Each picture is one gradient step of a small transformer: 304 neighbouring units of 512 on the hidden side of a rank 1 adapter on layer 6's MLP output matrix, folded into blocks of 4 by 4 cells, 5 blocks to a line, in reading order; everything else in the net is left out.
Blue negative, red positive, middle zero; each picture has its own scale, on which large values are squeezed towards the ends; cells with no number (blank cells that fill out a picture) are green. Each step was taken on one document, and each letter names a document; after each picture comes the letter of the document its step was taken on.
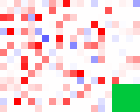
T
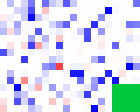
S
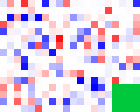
T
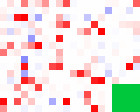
S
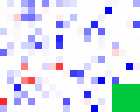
S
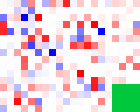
T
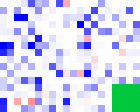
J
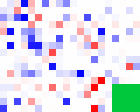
T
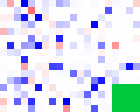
S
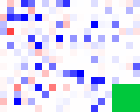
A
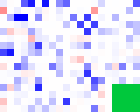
J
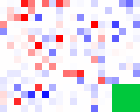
A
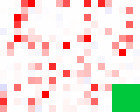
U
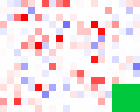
A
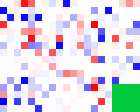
A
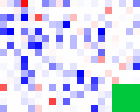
T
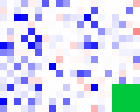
J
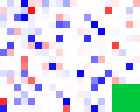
S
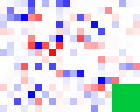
A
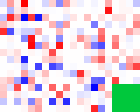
T
